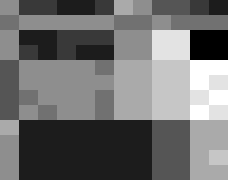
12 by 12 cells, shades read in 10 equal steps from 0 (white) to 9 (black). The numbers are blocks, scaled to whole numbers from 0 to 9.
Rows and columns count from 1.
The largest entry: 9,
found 4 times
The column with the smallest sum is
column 11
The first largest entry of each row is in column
4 1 11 11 1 1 1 1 2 2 2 2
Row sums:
75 54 69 70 37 37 39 39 77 78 77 78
